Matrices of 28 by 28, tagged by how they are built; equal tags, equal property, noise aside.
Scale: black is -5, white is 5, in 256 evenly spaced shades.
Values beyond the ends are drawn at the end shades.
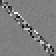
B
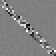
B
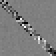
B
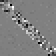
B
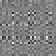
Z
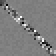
B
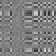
Z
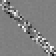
B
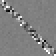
B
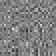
Z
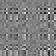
Z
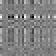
Z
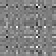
Z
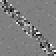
B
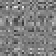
Z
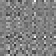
Z
